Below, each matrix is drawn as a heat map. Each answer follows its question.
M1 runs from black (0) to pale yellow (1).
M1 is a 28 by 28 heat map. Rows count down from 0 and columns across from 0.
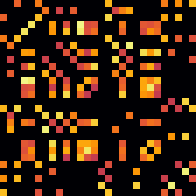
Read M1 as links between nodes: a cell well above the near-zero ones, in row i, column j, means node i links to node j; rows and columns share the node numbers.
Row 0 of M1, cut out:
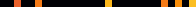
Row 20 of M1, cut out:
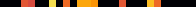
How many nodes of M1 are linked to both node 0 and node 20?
0
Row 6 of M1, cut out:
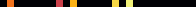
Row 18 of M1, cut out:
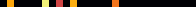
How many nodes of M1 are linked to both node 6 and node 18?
4
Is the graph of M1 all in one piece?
yes
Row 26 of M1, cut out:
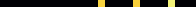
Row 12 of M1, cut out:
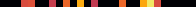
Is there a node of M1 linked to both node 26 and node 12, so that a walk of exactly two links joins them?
no
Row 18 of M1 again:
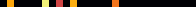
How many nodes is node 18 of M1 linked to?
5
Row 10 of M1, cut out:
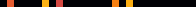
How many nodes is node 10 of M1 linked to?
5
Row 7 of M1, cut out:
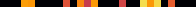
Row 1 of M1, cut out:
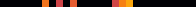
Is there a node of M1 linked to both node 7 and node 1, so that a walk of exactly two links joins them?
yes
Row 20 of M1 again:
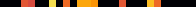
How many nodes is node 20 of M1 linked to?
10
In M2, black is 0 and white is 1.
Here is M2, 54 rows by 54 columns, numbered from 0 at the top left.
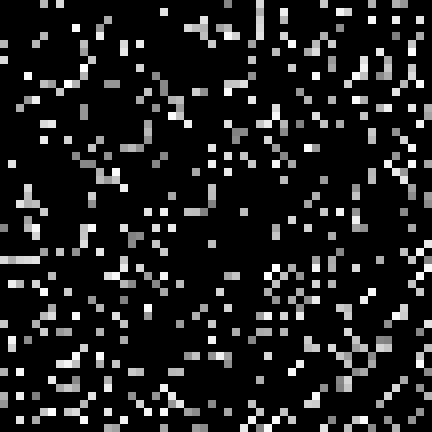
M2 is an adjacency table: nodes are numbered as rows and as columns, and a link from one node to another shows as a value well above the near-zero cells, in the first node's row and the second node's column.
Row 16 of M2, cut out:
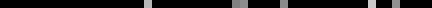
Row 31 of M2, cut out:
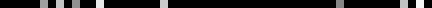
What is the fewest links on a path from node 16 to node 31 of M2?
4
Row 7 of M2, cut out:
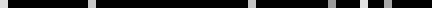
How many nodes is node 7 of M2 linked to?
6
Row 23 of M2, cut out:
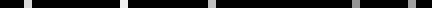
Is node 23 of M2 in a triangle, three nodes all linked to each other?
yes
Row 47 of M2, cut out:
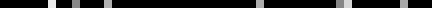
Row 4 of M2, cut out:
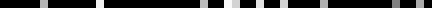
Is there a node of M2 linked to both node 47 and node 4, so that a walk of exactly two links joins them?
yes
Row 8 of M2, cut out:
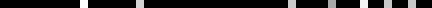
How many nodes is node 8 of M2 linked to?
7
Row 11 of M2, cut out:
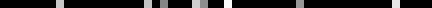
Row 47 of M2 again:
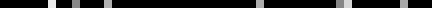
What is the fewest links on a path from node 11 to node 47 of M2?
4
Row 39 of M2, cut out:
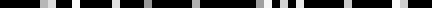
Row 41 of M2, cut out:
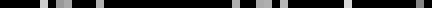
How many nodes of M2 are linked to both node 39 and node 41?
5
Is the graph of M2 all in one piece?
yes
